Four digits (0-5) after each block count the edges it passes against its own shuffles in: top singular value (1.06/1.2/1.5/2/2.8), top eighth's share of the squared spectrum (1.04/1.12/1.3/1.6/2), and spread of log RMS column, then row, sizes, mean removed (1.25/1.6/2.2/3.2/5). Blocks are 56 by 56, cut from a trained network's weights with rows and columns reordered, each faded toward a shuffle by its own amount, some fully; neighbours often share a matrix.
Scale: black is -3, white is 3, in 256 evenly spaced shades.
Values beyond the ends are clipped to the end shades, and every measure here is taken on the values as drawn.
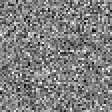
0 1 0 0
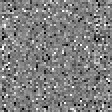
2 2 2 0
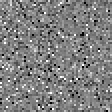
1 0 0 0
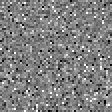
0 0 0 0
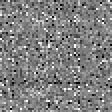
1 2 2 0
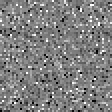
0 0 0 0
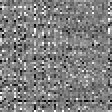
3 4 3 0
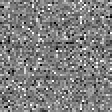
2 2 2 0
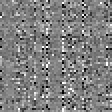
3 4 4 1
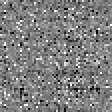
2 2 2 0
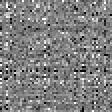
3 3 3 1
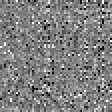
2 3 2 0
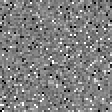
0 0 0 0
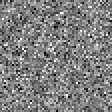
0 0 0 0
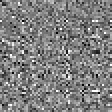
3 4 2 2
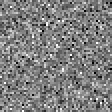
0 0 0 0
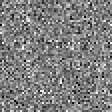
3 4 2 2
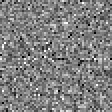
1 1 0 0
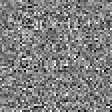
3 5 2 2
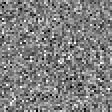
1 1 1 0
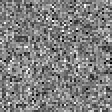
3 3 1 1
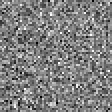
2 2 0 0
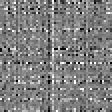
3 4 1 4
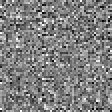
3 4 2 2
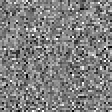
3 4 2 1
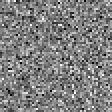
2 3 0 1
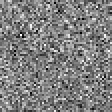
2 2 0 0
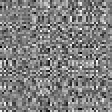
4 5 3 2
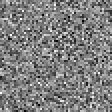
1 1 0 0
